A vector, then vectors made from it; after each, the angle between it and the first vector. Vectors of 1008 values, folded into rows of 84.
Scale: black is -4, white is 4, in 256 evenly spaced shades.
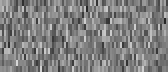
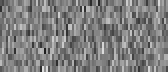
partly opposed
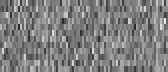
partly opposed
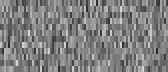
nearly parallel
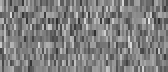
partly aligned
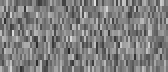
partly aligned
